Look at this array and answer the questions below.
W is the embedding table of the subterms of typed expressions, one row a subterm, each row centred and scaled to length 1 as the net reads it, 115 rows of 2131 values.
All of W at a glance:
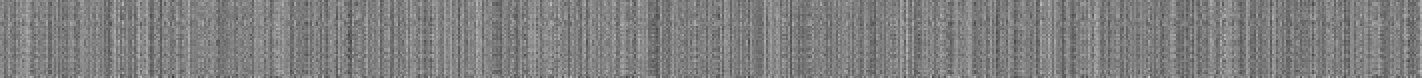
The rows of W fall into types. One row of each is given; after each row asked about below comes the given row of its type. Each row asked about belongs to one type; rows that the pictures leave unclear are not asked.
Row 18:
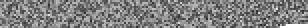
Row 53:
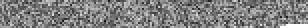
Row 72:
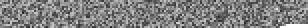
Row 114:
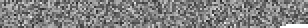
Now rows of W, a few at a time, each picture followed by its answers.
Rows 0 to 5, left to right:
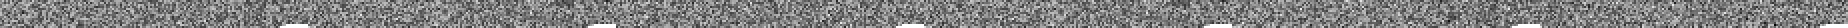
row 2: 114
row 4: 18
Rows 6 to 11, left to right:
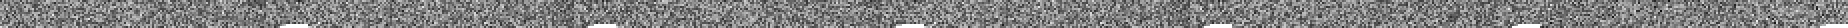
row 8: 53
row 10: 72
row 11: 53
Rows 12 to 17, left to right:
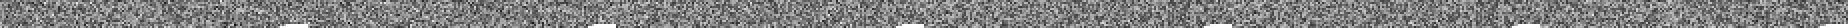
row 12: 18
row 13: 72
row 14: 114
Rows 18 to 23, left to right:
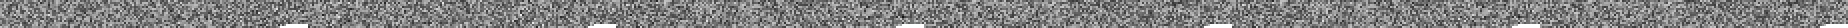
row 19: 114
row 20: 53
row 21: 72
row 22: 53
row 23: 72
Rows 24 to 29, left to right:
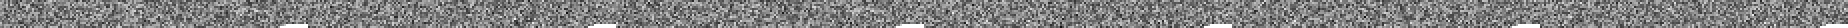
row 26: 18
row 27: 72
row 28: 18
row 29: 114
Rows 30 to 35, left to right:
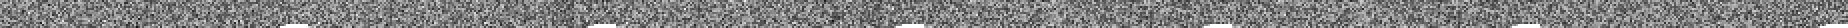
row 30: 72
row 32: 18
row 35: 18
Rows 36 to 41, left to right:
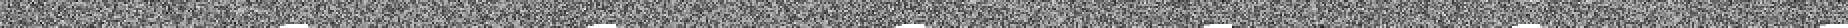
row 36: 18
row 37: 18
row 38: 18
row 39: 53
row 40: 72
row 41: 53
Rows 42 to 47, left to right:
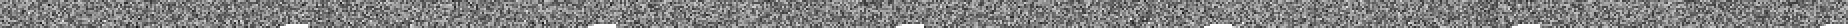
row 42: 72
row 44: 114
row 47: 72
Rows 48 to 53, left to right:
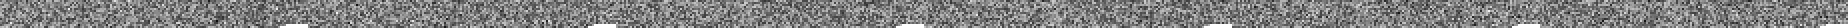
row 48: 18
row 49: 72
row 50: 72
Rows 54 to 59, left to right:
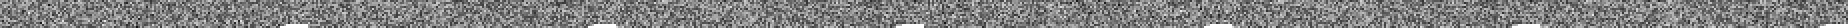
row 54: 72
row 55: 72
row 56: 53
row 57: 114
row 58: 53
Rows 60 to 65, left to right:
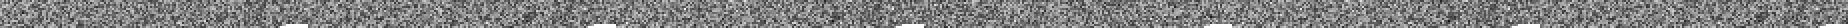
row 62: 18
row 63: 53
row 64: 18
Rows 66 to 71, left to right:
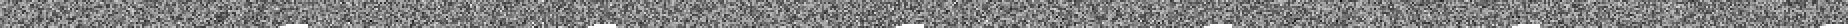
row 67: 114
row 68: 18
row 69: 18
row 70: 53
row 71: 114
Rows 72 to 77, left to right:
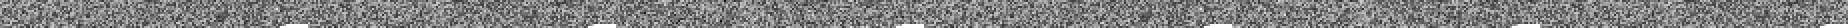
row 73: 72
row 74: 53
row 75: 72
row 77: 72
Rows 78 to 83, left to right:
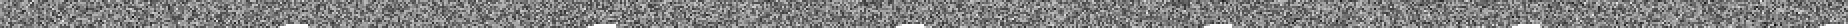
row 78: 18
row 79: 18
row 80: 114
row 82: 53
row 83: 18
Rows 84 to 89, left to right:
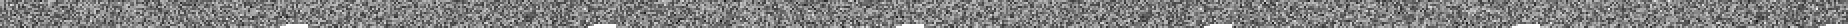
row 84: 53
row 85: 72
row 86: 53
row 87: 72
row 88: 18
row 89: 18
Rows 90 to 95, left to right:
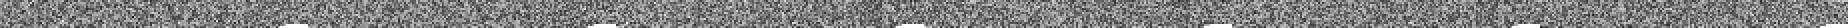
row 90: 18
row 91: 18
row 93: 53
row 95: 72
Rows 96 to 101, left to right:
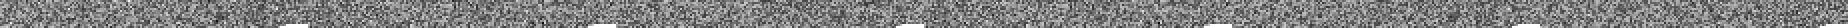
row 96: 18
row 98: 72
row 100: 72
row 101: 18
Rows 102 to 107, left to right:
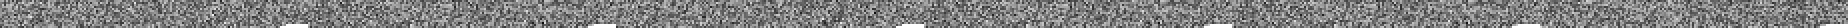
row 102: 114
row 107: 53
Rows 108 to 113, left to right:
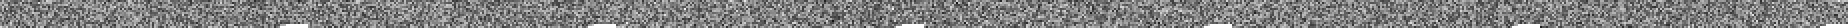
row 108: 53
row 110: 18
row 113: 72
